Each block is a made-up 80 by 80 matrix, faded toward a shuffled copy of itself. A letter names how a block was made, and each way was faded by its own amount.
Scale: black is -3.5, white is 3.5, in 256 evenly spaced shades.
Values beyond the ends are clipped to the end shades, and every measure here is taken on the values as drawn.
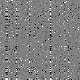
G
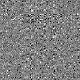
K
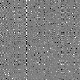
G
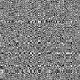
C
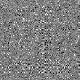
K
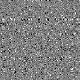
K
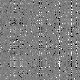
G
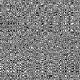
C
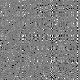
G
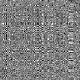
C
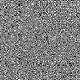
K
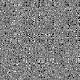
K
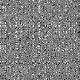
K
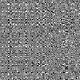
C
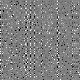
G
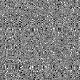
K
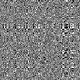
C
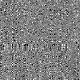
K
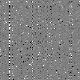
G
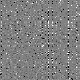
G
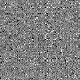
K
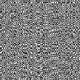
C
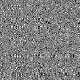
K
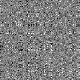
K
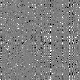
G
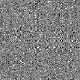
K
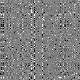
G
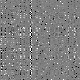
G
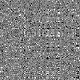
K
